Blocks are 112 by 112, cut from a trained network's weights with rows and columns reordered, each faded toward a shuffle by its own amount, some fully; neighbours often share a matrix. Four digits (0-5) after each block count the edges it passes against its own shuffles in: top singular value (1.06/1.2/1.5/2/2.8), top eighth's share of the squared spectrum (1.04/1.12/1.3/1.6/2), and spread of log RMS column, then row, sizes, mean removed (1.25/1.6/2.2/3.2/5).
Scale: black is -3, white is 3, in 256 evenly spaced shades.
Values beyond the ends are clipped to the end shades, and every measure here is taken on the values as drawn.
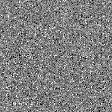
3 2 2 1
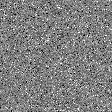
0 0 0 0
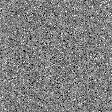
2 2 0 1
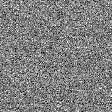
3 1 1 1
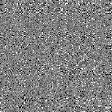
4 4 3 3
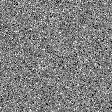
1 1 0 0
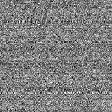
4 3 1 2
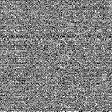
4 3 1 2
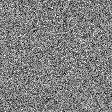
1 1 0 0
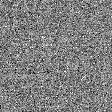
2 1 0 0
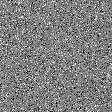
0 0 0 0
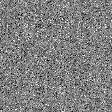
2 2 0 1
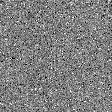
1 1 0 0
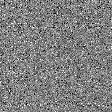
2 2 1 2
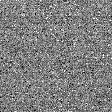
2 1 1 0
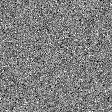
0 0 0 0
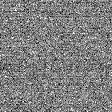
3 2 0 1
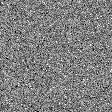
0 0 0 0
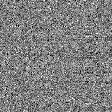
3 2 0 1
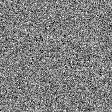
2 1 0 0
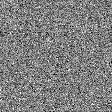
2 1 0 0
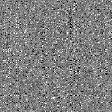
4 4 2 3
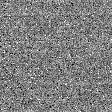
1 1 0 0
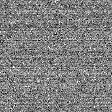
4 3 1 1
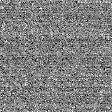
3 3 2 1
